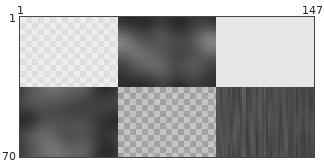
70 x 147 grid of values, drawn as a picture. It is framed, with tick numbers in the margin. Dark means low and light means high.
The table splits into 2 rows of 3 panels. Panel 1,1: very high, checkered, faint in contrast. Panel 1,2: low, smooth. Panel 1,3: very high, flat. Panel 2,1: low, smooth. Panel 2,2: high, checkered. Panel 2,3: low, streaked downward, faint in contrast.
